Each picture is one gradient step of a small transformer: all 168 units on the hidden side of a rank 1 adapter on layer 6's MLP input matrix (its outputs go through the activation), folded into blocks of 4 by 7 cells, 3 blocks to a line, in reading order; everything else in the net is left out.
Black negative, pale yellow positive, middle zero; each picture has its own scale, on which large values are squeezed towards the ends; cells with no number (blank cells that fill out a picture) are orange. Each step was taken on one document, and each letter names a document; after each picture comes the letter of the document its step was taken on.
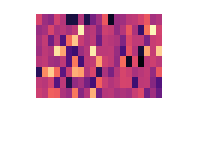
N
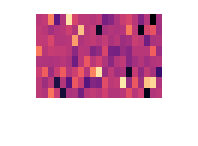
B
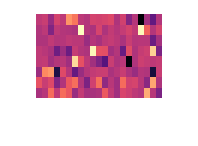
B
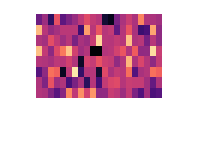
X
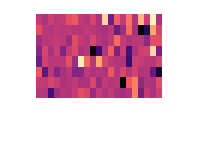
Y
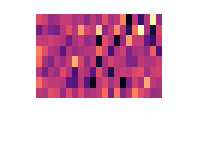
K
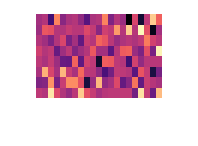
Y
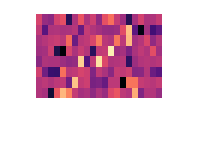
K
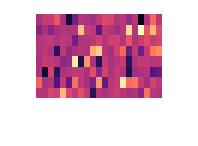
B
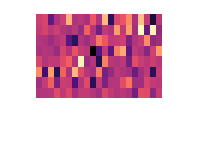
Y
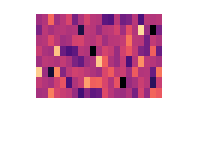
N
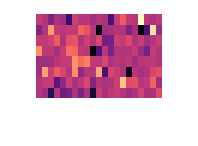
B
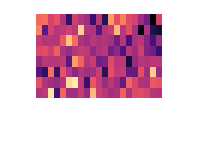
Y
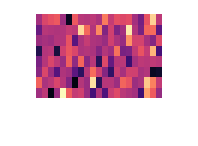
B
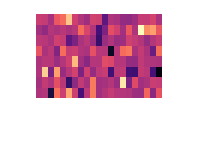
Y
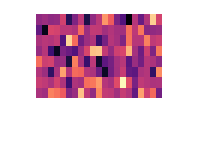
X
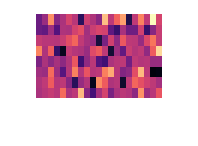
K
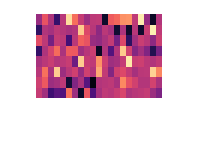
X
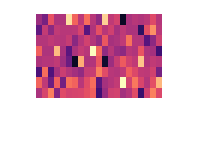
N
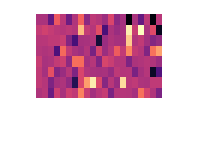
K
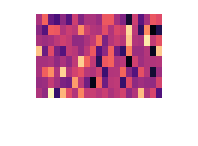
X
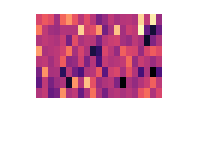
Y
